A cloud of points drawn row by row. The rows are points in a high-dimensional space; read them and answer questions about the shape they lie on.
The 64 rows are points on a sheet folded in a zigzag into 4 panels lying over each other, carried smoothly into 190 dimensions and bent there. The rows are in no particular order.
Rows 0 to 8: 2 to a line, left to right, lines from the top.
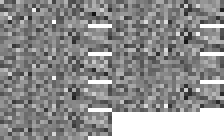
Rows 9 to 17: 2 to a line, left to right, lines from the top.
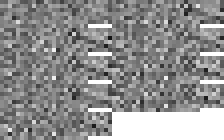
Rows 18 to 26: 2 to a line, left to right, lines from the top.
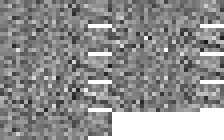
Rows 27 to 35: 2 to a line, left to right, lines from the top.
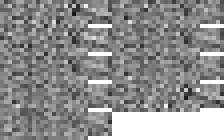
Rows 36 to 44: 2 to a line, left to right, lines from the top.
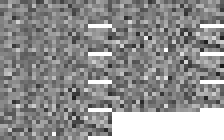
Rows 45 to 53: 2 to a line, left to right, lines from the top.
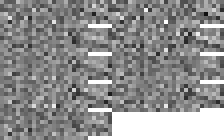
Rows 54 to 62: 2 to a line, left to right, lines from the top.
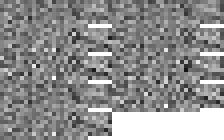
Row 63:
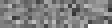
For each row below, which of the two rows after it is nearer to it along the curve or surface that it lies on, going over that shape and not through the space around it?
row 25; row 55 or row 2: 55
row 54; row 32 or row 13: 32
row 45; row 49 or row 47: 47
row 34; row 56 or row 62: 56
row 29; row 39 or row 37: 37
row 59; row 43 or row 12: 12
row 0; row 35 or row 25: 25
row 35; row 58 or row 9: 9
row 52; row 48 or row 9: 48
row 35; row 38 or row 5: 38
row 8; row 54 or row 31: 31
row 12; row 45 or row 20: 20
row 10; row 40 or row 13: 13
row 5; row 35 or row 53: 53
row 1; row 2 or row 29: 2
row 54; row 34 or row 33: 33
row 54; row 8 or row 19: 19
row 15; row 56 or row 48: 48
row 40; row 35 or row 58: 35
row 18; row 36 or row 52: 52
